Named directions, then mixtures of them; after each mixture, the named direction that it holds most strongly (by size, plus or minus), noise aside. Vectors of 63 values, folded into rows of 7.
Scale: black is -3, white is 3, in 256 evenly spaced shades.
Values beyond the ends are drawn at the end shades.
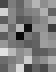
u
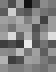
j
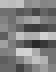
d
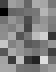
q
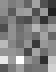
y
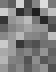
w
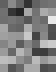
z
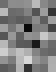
u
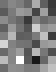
y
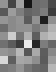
j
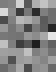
w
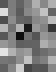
u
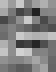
d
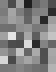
j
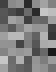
z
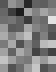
z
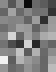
j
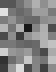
u
